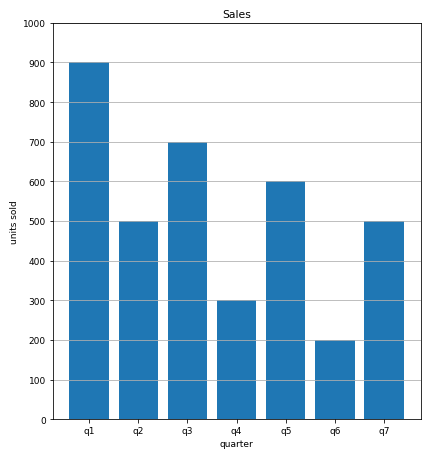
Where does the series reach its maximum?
q1
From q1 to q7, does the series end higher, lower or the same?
lower
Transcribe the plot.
Title: Sales
x-axis: quarter, ticks q1 q2 q3 q4 q5 q6 q7
y-axis: units sold, ticks 0 100 200 300 400 500 600 700 800 900 1000
Values:
900 500 700 300 600 200 500
